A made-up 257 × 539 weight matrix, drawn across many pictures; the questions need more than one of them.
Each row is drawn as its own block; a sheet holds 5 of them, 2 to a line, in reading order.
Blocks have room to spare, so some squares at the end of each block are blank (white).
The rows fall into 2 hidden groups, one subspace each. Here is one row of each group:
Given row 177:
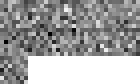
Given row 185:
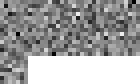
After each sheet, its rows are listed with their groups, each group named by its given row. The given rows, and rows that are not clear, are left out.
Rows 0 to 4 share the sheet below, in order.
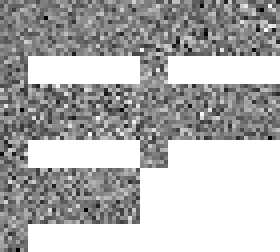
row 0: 185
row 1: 185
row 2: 177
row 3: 177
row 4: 185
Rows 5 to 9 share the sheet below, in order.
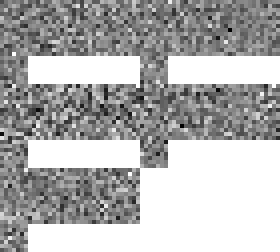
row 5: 177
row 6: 185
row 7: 185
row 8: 185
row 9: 185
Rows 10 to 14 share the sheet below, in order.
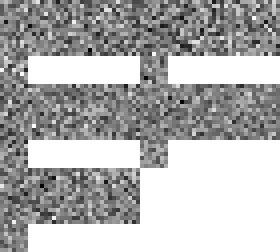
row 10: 177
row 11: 177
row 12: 185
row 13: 177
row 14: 177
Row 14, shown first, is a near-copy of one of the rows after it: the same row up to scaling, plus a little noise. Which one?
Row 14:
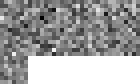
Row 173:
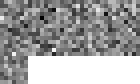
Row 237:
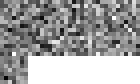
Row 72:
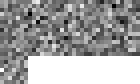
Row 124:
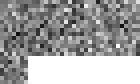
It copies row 173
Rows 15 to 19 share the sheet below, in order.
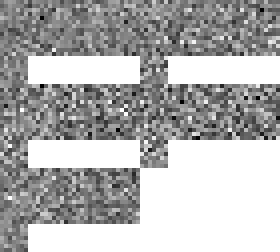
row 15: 177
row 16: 185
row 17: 177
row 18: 177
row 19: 177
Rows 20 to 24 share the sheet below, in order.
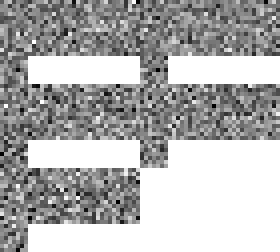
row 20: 185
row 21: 185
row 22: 177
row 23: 185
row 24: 185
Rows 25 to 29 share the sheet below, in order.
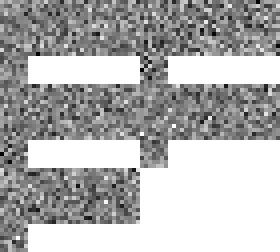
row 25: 185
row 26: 177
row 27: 177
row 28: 185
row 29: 185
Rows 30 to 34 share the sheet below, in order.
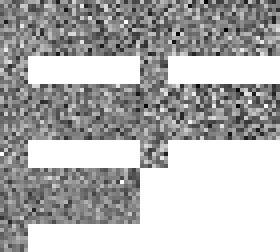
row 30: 177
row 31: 185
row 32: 177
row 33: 177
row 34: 185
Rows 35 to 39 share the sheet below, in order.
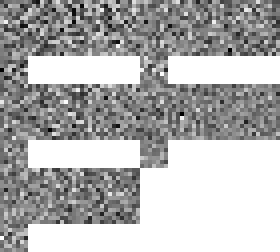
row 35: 177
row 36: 177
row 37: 177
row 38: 185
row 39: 177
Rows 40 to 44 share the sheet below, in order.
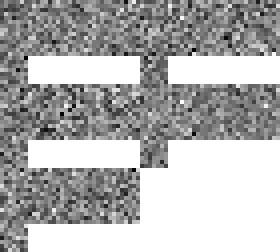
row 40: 185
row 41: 177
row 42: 177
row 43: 177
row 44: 185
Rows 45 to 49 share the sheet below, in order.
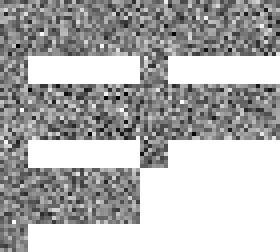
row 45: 185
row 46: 177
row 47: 177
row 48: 177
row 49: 177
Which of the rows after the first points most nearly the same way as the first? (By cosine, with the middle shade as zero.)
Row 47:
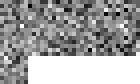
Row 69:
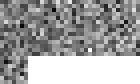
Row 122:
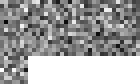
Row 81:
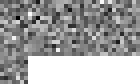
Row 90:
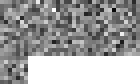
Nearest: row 122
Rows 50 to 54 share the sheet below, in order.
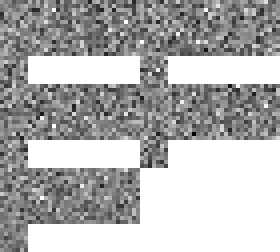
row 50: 177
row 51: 185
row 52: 185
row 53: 177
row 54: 185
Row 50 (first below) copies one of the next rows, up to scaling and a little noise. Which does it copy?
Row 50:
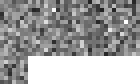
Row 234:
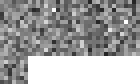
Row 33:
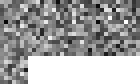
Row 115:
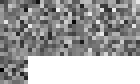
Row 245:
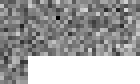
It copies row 234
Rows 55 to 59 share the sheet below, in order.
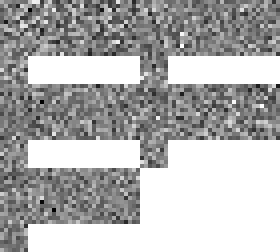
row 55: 177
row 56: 185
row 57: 177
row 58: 185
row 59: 185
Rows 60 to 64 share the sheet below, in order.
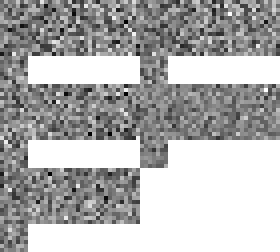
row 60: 177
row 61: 177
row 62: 177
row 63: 185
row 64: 185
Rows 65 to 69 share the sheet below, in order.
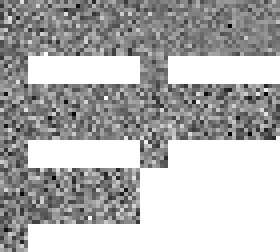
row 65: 185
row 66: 185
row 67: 177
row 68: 177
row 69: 177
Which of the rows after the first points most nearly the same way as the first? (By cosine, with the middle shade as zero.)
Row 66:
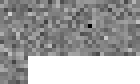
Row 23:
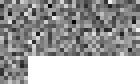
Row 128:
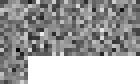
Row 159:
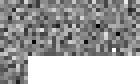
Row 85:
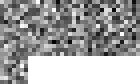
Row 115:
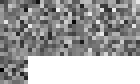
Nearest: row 159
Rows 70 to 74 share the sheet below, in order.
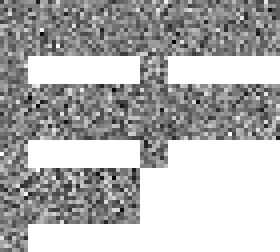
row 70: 185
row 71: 185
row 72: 177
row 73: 177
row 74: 177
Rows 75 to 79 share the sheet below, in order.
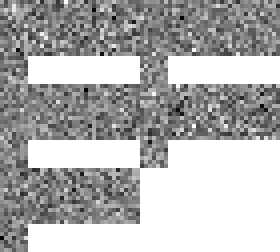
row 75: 185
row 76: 177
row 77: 177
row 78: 185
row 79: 177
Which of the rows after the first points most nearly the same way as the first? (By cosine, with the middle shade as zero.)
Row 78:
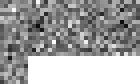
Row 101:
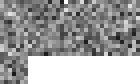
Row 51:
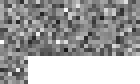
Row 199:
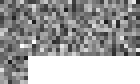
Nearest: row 51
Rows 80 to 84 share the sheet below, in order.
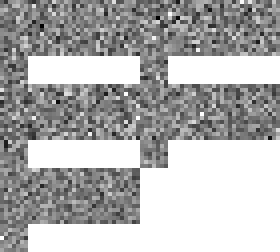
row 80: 185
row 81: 177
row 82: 177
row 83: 177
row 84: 177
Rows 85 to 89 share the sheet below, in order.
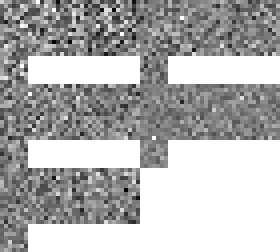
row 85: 177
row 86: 177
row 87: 185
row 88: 177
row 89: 177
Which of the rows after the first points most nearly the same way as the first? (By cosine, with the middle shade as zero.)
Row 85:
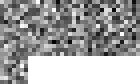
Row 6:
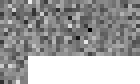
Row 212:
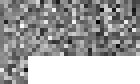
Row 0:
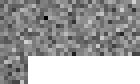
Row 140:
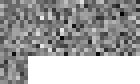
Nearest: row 212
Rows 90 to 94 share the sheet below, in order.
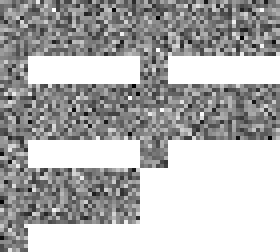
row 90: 177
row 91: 185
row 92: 185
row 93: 177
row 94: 185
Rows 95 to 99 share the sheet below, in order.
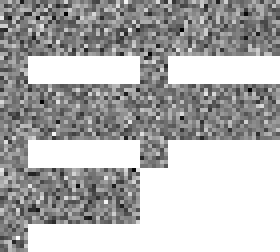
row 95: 185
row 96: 185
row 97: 177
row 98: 185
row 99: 185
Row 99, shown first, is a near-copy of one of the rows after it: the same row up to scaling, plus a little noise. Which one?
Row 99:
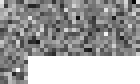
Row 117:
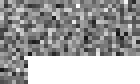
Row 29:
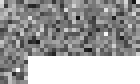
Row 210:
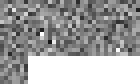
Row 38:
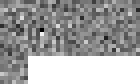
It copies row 29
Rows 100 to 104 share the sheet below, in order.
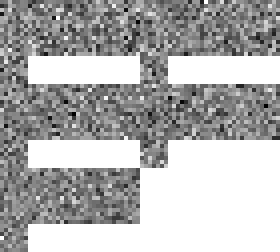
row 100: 177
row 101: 185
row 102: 177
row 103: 177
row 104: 177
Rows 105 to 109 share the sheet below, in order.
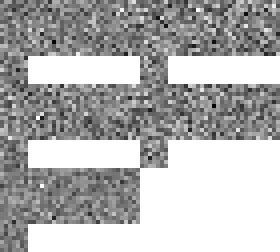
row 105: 185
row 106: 177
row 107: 185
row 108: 185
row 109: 177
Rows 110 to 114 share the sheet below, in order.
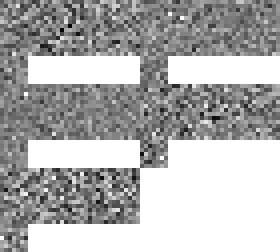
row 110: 177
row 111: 177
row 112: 177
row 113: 177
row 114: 177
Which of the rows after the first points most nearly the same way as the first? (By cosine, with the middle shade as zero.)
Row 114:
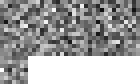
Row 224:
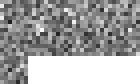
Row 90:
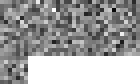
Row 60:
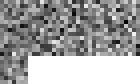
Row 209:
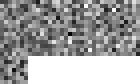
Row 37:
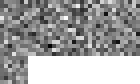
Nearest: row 90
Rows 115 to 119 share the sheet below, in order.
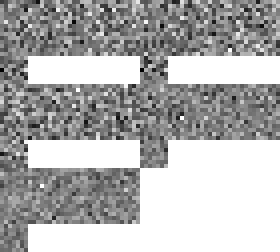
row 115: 177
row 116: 177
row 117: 185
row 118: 185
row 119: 177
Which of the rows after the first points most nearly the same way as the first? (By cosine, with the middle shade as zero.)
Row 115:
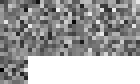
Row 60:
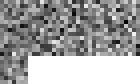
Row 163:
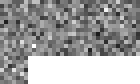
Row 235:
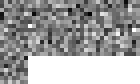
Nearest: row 60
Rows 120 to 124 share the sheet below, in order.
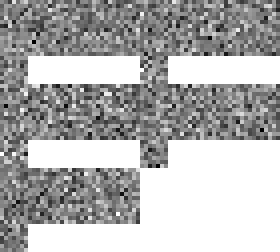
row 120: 185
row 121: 177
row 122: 177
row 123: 185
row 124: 177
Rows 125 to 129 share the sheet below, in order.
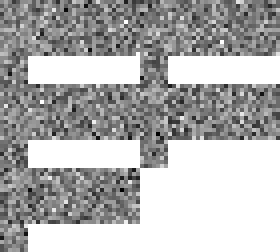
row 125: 177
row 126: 177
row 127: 177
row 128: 185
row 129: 185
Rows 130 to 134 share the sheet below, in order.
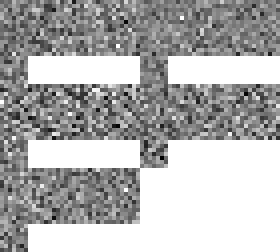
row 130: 177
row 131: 177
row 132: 177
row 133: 177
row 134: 177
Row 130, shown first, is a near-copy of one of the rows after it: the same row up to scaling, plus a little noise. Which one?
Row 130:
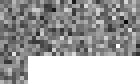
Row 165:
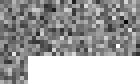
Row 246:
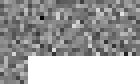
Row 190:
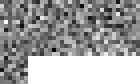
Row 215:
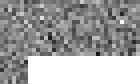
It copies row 165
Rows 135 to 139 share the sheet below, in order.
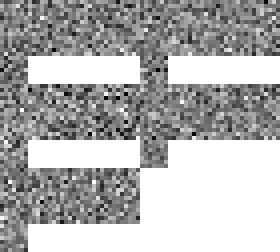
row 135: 177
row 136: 185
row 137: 177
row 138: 177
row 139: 185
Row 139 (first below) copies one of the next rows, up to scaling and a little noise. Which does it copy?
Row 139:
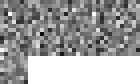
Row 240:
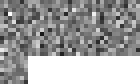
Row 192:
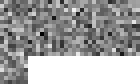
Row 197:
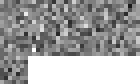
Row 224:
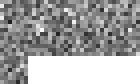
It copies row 240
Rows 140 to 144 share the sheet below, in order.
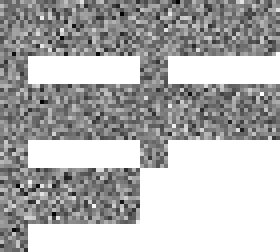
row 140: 177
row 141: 177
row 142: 177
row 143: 185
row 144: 177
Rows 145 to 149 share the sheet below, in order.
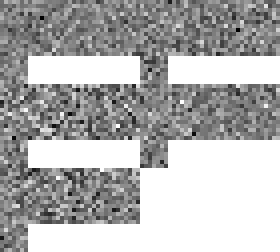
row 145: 177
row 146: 185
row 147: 177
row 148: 177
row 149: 177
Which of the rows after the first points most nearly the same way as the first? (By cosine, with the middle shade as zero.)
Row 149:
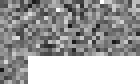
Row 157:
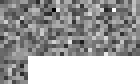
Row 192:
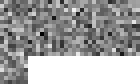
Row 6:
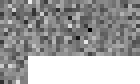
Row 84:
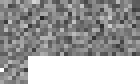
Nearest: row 157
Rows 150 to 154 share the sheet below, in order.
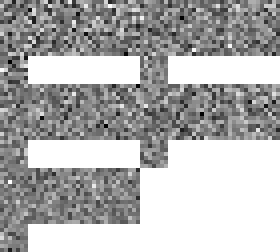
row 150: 185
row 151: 177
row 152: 185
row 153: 177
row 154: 185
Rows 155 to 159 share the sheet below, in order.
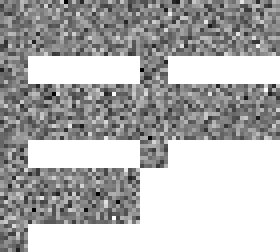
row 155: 185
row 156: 177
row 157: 177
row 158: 185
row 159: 185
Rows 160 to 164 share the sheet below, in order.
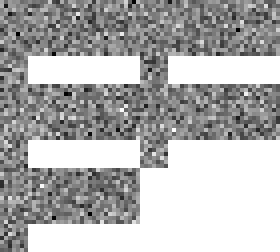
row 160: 185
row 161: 185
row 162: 177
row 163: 177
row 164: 177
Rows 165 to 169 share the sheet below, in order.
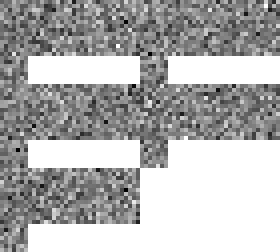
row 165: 177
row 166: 185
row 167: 185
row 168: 185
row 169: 177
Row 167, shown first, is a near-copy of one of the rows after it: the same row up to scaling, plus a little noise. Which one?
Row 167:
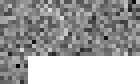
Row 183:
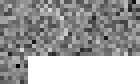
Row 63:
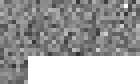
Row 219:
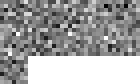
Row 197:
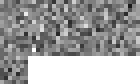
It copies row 183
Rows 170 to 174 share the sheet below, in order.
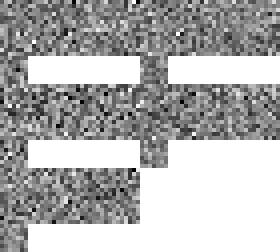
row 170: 185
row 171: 185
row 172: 185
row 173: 177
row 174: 185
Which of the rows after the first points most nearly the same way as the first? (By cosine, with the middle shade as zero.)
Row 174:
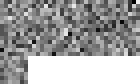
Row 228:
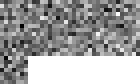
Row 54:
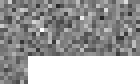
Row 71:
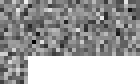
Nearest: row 71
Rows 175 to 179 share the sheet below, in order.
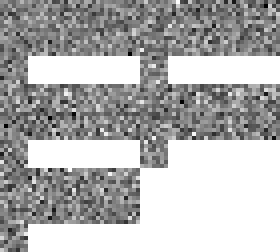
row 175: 185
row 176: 185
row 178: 177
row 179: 185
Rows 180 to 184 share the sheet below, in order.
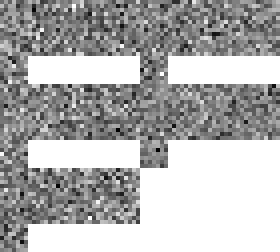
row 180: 185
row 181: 177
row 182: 177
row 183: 185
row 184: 177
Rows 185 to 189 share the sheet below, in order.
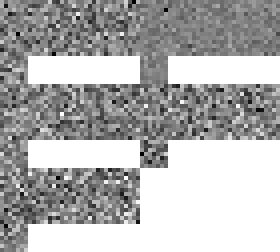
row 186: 177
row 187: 177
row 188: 177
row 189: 177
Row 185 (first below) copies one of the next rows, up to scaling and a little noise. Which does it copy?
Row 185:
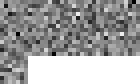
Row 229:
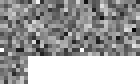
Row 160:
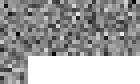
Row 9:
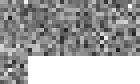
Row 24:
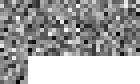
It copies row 160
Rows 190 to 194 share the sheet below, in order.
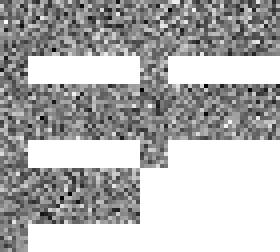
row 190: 177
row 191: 177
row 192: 185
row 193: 185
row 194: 177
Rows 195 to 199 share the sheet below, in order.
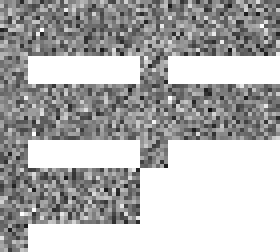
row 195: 185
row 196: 177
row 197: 185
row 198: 177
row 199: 185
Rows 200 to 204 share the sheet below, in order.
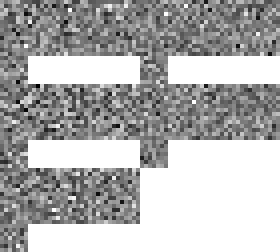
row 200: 185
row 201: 185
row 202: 177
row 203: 185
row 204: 177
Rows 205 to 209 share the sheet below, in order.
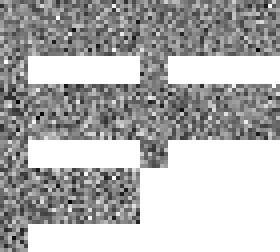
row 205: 177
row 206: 185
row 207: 185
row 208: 185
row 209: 177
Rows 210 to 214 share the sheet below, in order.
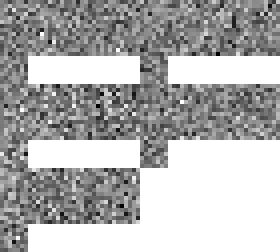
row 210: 185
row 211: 185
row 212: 177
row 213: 177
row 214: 185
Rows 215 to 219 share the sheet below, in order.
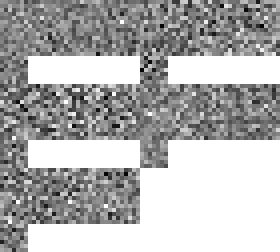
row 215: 177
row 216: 177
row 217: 177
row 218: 177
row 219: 185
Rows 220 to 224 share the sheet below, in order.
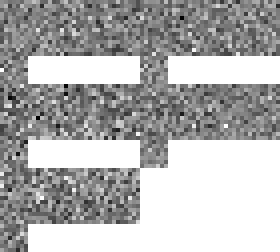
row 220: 177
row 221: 177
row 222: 185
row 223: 185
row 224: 185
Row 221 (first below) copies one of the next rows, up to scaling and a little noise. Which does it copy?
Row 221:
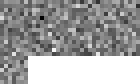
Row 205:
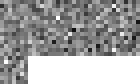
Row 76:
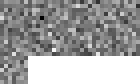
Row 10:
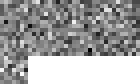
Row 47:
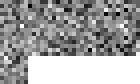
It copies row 76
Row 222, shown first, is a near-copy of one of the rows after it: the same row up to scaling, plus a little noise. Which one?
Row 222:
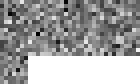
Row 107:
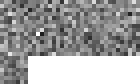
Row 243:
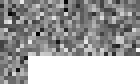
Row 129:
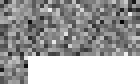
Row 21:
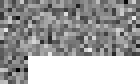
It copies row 243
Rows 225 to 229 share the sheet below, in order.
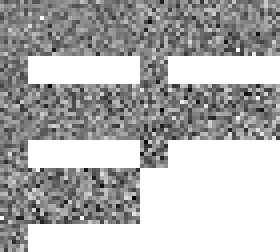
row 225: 177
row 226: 185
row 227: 177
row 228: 177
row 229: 185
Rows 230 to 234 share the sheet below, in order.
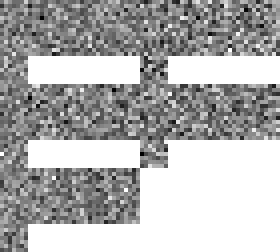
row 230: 177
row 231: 177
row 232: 177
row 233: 185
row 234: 177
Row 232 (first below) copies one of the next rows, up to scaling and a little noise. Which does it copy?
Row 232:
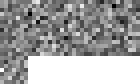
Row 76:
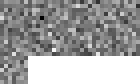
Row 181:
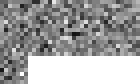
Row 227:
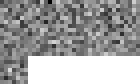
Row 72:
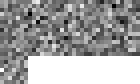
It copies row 72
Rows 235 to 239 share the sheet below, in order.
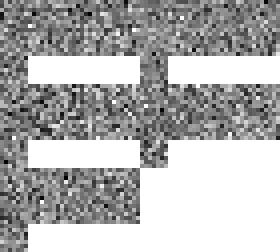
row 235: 185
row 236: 177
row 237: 177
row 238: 177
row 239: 185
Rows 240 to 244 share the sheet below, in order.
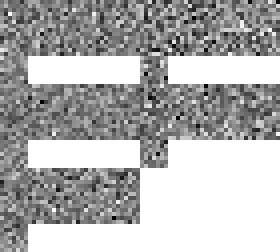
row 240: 185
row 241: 185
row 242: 177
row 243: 185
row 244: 185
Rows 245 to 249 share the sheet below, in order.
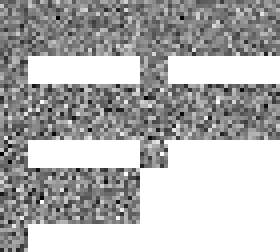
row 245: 177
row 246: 177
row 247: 177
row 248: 185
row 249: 185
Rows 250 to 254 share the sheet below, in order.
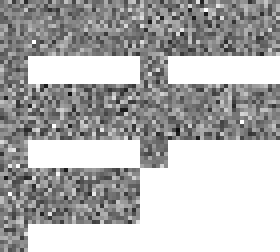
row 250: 185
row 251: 185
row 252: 185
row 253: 185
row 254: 185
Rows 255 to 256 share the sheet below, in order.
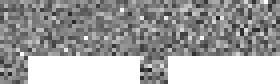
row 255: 185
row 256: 185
